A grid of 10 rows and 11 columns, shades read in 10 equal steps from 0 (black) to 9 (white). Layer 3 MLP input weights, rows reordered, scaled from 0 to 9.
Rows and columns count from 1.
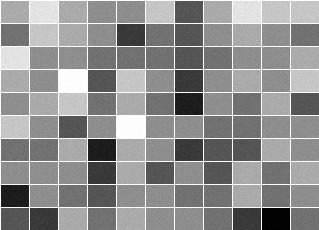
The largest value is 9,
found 2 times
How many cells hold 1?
3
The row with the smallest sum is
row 10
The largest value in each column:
8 8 9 5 9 7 5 6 8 7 7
